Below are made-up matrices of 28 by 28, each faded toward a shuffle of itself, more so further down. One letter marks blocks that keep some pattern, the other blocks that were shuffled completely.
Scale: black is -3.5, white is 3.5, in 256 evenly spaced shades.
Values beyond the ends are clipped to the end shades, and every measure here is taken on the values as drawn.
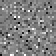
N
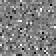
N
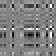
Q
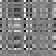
Q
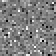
N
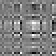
Q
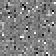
N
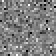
N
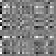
Q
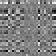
Q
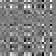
Q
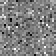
N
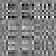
Q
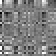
Q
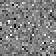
N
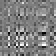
Q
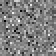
N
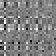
Q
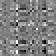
Q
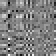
Q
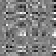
Q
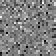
N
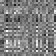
Q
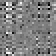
Q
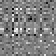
Q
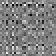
Q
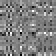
Q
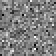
N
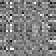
Q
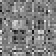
Q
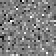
N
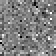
N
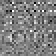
Q
